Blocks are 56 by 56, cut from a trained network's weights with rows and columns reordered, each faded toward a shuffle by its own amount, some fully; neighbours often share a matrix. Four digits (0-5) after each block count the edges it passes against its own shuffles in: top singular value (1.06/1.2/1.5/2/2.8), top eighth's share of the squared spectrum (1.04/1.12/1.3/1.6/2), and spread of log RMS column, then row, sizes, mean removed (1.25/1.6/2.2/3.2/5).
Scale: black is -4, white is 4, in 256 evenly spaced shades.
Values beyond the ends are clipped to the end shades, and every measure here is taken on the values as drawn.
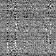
3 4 3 0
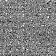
2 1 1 0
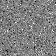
0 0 0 0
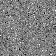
0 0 0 0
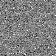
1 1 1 0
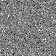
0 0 0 0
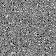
0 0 0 0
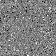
0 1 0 0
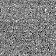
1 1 1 0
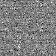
2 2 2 0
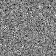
1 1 0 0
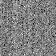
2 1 0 0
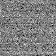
2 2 1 0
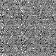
2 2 2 0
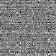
3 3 3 0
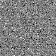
1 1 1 0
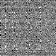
3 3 3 0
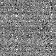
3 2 2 0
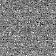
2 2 2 0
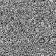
2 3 1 1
